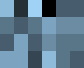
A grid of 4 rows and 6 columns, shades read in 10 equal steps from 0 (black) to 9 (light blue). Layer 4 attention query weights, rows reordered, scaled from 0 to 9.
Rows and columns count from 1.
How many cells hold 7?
4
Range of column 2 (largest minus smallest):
5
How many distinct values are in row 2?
4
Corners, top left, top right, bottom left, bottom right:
8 4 7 4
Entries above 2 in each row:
4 6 6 6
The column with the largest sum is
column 1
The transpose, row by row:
8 5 4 7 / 2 4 7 7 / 9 5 4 3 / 0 7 6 8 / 4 6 5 5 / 4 6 5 4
